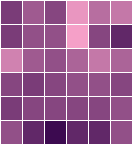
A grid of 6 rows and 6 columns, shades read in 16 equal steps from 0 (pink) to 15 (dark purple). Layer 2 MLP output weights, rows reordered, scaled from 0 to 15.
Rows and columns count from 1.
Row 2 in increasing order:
0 8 8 9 10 12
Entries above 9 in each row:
1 2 0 1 1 4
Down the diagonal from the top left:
10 8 8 8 9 8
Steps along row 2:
down same down up up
